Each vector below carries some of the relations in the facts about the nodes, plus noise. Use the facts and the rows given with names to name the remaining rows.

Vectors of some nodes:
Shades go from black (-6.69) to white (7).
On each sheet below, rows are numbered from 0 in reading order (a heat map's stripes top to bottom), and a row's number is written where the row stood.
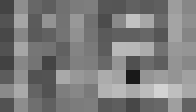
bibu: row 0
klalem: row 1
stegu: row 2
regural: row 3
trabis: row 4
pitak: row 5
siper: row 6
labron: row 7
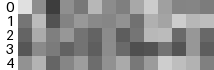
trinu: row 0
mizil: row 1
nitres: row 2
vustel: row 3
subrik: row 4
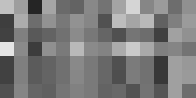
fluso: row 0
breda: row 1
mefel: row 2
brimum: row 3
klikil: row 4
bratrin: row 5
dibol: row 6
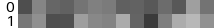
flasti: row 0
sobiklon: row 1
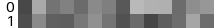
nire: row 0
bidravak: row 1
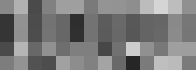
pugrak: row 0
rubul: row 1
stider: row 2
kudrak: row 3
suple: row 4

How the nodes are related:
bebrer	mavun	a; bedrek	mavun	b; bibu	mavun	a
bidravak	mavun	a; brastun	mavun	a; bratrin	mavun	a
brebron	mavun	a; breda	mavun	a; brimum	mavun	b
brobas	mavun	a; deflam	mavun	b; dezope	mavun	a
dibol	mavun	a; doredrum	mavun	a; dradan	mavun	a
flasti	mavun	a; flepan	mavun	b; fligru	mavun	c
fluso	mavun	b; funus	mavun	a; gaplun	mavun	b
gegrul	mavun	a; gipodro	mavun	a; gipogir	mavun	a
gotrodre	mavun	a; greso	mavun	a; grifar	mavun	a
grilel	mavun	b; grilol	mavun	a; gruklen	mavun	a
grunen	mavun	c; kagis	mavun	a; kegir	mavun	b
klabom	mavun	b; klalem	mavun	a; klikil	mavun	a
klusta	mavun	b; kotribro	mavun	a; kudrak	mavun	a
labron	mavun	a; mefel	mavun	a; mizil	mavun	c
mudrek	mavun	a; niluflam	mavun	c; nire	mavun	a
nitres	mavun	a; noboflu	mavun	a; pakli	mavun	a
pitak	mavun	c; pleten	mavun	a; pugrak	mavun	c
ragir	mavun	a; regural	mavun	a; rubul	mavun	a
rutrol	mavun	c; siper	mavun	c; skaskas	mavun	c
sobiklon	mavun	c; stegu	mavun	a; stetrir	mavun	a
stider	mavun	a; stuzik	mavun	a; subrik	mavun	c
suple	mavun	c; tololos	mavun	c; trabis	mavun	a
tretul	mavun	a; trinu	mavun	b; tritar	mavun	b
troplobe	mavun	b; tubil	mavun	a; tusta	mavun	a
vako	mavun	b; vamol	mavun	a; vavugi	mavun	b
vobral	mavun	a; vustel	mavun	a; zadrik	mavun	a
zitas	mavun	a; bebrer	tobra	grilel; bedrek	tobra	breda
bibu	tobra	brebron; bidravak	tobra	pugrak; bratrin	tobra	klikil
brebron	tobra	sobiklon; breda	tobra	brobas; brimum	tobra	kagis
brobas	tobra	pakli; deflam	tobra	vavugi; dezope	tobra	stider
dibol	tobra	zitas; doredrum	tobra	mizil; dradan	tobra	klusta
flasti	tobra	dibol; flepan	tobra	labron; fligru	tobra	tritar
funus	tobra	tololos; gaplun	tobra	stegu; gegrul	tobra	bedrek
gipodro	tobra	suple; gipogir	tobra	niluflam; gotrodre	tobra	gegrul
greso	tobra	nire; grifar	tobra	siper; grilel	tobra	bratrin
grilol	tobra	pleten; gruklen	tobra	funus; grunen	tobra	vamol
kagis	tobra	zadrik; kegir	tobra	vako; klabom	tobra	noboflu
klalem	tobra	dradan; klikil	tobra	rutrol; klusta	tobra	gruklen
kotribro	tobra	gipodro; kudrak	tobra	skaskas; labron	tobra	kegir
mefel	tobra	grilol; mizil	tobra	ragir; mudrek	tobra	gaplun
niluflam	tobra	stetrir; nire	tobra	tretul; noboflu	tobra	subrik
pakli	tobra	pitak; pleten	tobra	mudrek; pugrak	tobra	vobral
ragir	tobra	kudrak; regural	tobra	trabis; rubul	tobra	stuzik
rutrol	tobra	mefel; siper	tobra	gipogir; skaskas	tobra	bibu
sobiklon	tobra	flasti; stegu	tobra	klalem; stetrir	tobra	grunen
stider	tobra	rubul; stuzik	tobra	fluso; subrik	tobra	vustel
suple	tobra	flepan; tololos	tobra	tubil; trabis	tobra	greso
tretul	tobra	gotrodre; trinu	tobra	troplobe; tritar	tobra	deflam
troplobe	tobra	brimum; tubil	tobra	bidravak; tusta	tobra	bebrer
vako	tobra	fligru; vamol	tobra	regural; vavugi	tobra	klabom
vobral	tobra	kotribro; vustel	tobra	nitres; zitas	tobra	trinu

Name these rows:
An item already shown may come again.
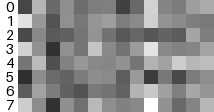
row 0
doredrum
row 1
klabom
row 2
dradan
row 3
gaplun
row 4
mizil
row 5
pakli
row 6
grifar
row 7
grilel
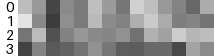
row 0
bedrek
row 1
brimum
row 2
mizil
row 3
mudrek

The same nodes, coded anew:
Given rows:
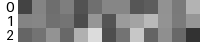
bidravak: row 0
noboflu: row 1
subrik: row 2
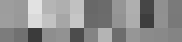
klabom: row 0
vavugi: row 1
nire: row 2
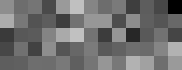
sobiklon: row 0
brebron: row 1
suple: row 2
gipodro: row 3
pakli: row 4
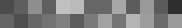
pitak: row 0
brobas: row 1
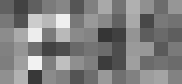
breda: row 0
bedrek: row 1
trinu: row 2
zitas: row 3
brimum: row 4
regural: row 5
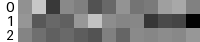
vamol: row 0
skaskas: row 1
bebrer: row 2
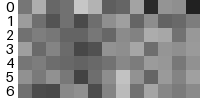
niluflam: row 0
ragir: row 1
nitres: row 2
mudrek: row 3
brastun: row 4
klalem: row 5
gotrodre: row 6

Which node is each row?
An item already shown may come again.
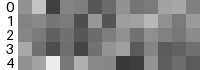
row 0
vamol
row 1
noboflu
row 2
doredrum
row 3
kudrak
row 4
trinu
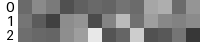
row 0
kagis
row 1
tretul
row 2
fligru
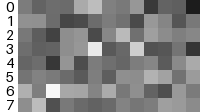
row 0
mizil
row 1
dibol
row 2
tretul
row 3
fligru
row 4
labron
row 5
vustel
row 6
gaplun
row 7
gipogir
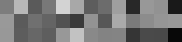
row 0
grunen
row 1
mefel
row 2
skaskas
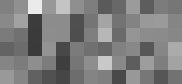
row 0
fluso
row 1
trabis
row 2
nire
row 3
labron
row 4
dradan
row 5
flasti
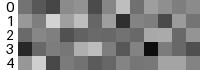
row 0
tretul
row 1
grilel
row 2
kagis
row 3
pugrak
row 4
stetrir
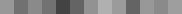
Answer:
stegu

